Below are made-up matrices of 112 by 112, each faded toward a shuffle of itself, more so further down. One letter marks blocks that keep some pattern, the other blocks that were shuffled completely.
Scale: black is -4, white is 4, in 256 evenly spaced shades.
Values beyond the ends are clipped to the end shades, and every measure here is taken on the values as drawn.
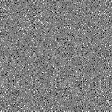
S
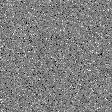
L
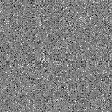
S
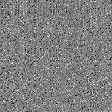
S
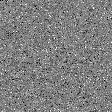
L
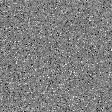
L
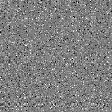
S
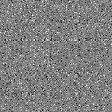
S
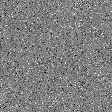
L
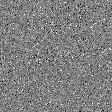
L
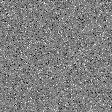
L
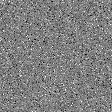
L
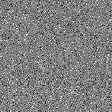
S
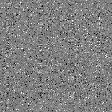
S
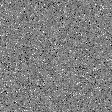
L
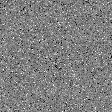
L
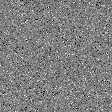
L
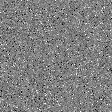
L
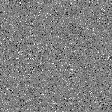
S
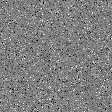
L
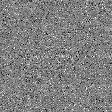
S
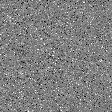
L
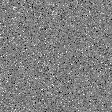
L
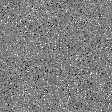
L
